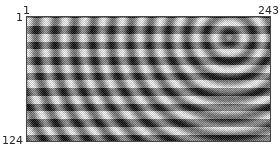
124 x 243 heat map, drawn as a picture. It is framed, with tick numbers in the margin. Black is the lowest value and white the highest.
Average level on the scale: 50%. Slope: none. Stripes: horizontal, repeating 8 times. Rings: centred on the top right.
